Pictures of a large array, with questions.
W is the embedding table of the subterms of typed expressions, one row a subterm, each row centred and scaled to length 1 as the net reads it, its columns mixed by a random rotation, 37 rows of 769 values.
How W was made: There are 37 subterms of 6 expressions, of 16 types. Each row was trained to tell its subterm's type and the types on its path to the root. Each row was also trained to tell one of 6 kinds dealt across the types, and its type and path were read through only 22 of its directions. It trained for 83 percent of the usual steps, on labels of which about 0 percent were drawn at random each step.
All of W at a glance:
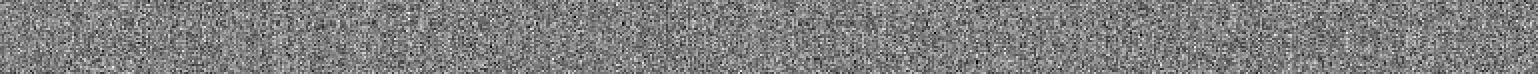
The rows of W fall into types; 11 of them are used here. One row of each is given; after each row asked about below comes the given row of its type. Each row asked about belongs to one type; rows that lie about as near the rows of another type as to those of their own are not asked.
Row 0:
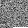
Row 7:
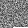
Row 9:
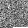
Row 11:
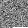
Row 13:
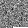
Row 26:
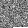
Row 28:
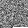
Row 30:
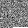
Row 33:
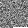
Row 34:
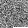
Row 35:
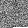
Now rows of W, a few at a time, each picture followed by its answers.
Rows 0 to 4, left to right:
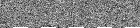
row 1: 35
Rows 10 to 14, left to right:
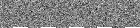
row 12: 11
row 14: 9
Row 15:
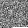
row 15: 30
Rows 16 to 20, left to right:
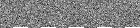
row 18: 28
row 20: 28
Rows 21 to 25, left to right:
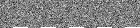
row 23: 0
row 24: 26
